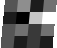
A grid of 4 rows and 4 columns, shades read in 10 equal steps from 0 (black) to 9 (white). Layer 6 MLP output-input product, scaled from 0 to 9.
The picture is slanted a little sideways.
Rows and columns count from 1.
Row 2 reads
1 0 7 9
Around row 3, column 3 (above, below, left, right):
7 2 4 4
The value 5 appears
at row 1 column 2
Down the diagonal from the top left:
3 0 2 1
